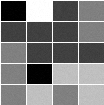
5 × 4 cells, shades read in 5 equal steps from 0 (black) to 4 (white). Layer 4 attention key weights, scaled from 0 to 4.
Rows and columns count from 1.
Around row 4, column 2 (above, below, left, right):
1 3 2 3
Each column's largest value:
2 4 3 3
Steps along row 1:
up down up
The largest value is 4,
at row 1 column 2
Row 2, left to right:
1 1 1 2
